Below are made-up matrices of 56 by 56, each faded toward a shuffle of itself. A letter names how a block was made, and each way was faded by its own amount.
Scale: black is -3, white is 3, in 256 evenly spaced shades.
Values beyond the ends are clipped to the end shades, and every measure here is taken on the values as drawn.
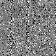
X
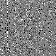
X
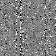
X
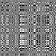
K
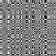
K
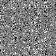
X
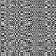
K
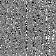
X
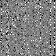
X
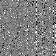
X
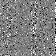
X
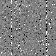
X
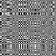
K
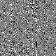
X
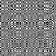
K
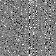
X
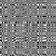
K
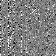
X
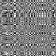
K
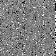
X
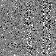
X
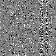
X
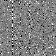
X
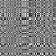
K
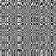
K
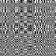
K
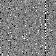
X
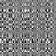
K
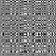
K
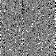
X
